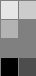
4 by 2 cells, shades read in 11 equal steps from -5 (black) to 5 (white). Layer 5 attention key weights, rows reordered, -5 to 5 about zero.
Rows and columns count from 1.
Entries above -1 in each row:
2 2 2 0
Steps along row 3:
same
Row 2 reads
2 0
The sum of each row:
7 2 0 -7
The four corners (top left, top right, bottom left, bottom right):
4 3 -5 -2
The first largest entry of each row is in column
1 1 1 2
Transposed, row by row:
4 2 0 -5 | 3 0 0 -2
